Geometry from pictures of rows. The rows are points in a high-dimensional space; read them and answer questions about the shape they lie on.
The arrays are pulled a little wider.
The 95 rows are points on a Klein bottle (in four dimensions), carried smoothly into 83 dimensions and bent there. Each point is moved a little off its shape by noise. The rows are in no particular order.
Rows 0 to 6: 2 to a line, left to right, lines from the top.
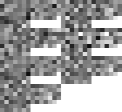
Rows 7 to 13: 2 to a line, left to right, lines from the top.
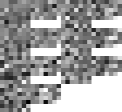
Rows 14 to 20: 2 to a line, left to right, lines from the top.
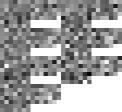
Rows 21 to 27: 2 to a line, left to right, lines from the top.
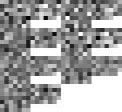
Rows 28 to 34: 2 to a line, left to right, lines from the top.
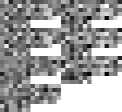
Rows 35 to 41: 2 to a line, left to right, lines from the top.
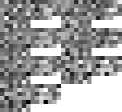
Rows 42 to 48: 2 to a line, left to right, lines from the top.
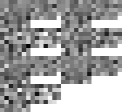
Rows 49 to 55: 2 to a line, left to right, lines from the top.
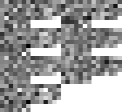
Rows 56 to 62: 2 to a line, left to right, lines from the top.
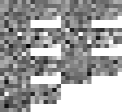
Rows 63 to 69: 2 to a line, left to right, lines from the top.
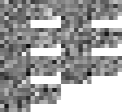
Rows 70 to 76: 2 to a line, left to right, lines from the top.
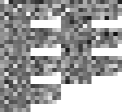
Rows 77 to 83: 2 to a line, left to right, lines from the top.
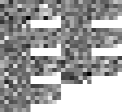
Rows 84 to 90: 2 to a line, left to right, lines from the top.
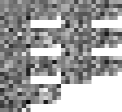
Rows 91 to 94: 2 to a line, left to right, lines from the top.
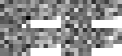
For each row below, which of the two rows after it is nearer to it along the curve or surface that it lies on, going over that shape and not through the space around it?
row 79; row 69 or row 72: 69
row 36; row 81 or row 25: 81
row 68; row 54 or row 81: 54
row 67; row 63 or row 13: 13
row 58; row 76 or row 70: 76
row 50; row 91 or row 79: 91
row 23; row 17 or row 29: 29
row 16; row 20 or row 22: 20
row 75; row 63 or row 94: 63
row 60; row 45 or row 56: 45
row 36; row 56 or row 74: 74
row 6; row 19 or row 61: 19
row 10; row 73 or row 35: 35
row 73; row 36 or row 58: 36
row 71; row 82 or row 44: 44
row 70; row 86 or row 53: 53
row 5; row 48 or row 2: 48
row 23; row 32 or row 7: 32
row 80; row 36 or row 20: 20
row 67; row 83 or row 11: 11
